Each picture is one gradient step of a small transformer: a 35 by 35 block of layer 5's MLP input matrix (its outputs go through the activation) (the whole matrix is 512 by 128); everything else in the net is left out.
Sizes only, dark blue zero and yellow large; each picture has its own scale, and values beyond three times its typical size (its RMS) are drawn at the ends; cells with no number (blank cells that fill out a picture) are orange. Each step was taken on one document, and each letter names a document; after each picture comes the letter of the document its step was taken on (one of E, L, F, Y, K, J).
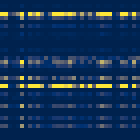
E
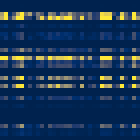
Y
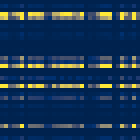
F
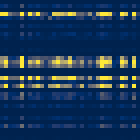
E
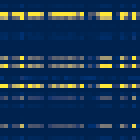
F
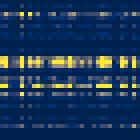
E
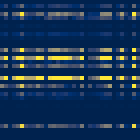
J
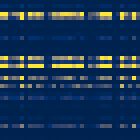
F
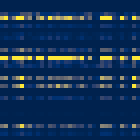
Y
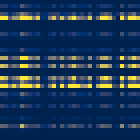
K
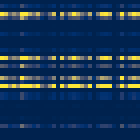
K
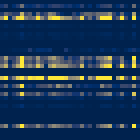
J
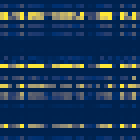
F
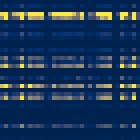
F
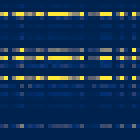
J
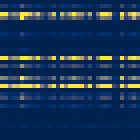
K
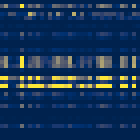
E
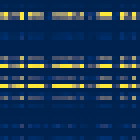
F
